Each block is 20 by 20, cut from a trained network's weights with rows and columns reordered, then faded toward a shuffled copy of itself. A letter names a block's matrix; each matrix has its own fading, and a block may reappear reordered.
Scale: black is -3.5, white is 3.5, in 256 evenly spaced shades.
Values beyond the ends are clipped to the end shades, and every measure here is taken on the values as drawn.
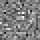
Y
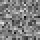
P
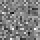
P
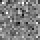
P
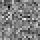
P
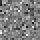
Y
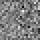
P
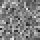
P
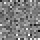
P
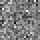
Y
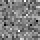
Y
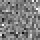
Y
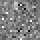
Y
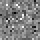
P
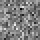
Y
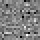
P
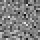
P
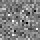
Y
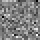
P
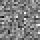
P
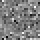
Y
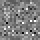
Y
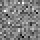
Y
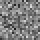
P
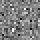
Y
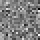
P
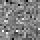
Y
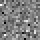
Y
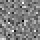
P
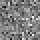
Y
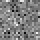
P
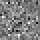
P
